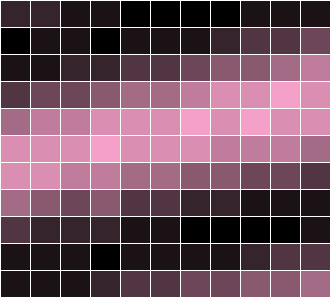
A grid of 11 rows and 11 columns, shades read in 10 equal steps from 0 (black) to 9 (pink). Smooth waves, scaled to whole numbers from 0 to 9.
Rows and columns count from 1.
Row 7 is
8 8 7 7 6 6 5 5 4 4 3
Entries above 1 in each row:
2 4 9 11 11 11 11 8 4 3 8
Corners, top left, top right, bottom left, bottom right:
2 1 1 6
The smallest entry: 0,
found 11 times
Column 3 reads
1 1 2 4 7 8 7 4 2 1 1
